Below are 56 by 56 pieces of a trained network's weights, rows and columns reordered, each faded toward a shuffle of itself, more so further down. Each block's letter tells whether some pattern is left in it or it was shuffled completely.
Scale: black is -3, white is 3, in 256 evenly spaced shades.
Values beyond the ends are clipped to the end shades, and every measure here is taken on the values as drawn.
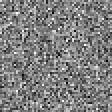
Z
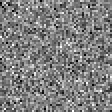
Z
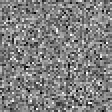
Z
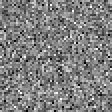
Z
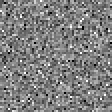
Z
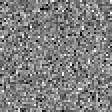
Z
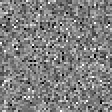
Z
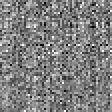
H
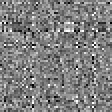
H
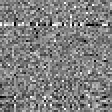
H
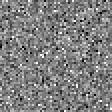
Z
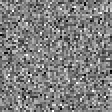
Z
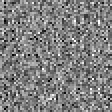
H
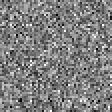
H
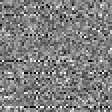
H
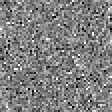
Z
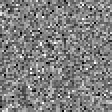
Z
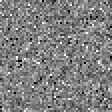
Z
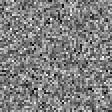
Z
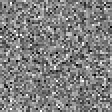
Z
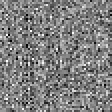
H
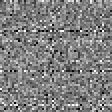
H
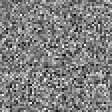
H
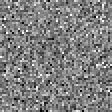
Z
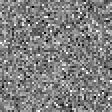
Z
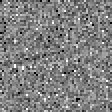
Z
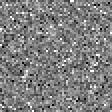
Z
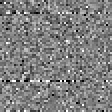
H
